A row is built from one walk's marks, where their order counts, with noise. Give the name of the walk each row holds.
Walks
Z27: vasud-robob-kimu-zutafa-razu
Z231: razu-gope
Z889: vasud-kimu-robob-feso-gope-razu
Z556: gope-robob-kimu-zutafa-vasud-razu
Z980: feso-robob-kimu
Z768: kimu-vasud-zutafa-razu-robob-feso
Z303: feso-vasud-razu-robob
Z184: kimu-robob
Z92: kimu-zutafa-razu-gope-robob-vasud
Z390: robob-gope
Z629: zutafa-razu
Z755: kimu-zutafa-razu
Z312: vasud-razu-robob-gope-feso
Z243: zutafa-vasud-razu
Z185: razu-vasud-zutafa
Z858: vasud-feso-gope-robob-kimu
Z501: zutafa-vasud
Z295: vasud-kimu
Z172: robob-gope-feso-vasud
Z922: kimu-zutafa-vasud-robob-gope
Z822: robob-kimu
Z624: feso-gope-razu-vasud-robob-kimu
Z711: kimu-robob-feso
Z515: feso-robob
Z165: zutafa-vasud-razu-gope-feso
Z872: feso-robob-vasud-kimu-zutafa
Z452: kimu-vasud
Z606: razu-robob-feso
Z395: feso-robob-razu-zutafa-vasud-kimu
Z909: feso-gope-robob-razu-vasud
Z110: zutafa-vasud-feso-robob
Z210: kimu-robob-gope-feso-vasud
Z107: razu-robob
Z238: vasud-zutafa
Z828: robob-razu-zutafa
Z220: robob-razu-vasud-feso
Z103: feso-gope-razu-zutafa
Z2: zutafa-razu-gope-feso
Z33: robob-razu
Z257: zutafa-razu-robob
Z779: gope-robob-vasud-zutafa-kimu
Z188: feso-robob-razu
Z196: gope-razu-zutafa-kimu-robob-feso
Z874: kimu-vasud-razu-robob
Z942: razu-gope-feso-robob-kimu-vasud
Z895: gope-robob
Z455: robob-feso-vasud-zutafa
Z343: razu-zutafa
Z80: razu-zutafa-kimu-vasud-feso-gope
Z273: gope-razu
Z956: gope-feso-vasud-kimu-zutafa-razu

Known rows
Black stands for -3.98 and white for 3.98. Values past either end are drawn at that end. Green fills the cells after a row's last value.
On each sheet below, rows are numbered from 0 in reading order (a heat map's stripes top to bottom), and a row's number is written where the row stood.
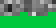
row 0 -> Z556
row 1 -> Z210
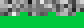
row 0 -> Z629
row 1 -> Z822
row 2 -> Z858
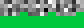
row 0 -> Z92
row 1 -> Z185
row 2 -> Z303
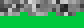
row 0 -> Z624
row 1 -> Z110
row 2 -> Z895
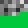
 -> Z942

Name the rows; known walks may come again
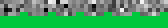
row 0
Z273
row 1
Z312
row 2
Z172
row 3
Z779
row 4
Z395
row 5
Z243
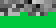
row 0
Z103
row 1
Z390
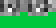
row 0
Z872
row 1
Z303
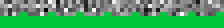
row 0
Z92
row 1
Z185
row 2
Z188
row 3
Z980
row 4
Z501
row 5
Z231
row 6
Z2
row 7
Z822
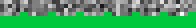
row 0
Z858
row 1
Z210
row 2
Z909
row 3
Z956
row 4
Z27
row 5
Z942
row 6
Z629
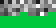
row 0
Z606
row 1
Z80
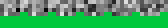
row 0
Z295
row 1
Z889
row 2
Z768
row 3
Z895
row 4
Z828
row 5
Z624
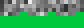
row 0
Z711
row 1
Z165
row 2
Z556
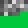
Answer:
Z184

